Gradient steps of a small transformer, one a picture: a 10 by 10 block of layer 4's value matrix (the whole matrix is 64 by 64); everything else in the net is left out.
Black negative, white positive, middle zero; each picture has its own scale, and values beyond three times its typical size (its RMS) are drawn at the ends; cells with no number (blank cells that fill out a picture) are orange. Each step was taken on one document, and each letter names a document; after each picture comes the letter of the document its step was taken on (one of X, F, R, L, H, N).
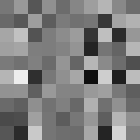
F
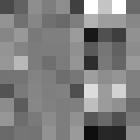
F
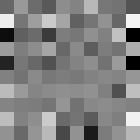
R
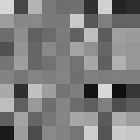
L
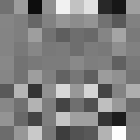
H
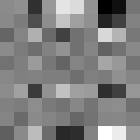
H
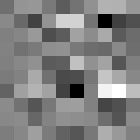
H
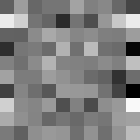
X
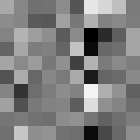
F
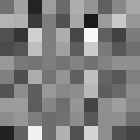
X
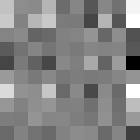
R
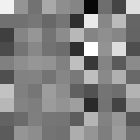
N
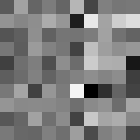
N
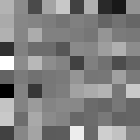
H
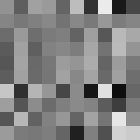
L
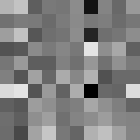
F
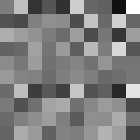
N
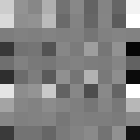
R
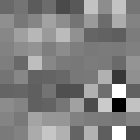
F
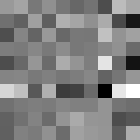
H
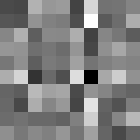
X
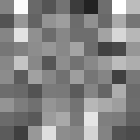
F
